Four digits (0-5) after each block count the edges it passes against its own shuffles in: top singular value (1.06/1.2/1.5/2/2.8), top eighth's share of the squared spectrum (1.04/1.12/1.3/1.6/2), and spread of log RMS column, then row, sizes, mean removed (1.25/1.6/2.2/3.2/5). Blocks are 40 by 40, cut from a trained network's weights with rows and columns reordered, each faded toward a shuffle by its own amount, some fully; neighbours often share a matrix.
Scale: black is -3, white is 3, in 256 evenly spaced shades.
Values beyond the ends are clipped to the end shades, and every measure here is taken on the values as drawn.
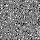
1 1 1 1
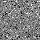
1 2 0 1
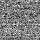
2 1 0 0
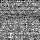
3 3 0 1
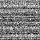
4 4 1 2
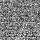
1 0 0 0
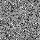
0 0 0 0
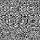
3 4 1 2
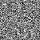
3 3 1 1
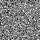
0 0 0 0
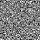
3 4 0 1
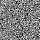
1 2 0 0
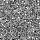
0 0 0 0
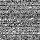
3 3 0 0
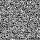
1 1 0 0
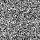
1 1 0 0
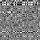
4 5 0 3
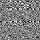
3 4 0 3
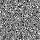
0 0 0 0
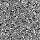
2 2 0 0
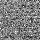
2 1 0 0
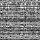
4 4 2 2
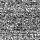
2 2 0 0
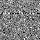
2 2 0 1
